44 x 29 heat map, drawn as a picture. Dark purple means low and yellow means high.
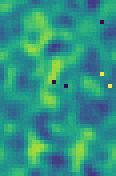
Overall the values sit about 50% of the way up the scale. The histogram is bell-shaped. The texture is blotchy. Five lone cells stand out: two far higher and three far lower than their neighbours.
